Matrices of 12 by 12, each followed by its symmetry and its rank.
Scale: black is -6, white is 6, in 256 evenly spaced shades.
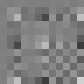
symmetric, rank two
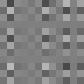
neither, rank one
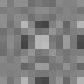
symmetric, rank two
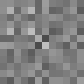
symmetric, rank two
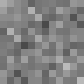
symmetric, full rank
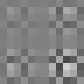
symmetric, rank one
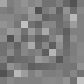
symmetric, full rank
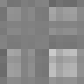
symmetric, rank one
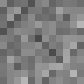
symmetric, full rank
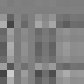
neither, rank one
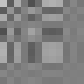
symmetric, rank one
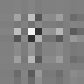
symmetric, rank one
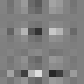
neither, rank one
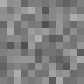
symmetric, full rank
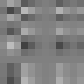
neither, rank one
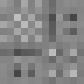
symmetric, rank two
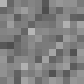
symmetric, full rank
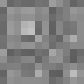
symmetric, rank two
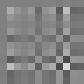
symmetric, rank one
